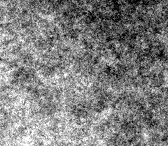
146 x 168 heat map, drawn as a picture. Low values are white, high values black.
Grain: blotchy. Mirror symmetry: none. Ninth with the lowest average: bottom left. Average level on the scale: 50%. Slope: up to the top right. Histogram: bell-shaped. Ninth with the highest average: top right.
